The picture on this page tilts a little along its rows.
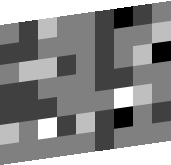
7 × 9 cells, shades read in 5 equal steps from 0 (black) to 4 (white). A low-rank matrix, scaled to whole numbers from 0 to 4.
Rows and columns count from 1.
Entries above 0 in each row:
8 9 8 9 9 8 9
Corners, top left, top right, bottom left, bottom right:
2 2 2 2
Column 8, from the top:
1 2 3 2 3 2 2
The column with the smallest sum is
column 6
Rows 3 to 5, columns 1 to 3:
2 3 3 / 1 1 2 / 1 1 1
